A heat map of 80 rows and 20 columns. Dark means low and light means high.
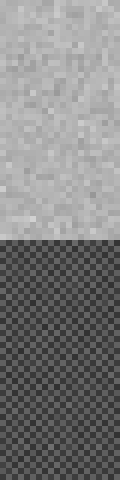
The table splits into 2 rows of 1 panel. Panel 1,1: high, fine-grained, faint in contrast. Panel 2,1: low, checkered.
